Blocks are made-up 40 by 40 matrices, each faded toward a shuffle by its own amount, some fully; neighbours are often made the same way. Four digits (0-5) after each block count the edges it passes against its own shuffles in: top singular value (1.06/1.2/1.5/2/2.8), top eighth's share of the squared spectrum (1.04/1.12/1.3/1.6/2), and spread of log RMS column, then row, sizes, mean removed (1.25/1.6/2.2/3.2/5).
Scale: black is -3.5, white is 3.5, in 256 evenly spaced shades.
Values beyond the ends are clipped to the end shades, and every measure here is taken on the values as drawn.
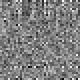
3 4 2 2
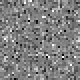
3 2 1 0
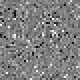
3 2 0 1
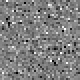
1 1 0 0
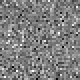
0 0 0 0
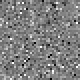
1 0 0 0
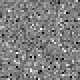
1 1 0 0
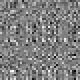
4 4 2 2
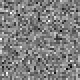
0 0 0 0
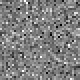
1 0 0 0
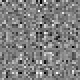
4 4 2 2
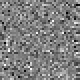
3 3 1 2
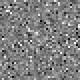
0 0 0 0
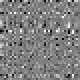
4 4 3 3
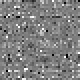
3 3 1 1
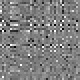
4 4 2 3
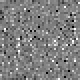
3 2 0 1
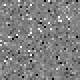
1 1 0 0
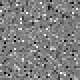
0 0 0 0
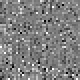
3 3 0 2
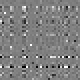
4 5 2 3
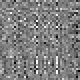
4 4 2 2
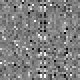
4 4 2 1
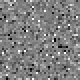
0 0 0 0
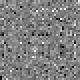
3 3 1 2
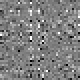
4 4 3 2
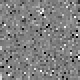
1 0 0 0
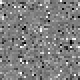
0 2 2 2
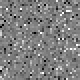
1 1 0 0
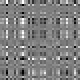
5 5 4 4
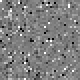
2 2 0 0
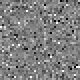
2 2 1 0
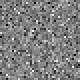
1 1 0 0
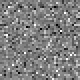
1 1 0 0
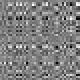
4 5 3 3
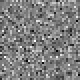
2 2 0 0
